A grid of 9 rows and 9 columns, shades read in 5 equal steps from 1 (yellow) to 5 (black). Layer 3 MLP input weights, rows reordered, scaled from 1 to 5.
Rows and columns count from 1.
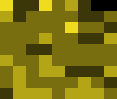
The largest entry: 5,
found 2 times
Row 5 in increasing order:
3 3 3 3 3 3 3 4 4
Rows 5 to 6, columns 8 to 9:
3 3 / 3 3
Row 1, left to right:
1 4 4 1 3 2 4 5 5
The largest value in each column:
4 4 4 4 3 4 4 5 5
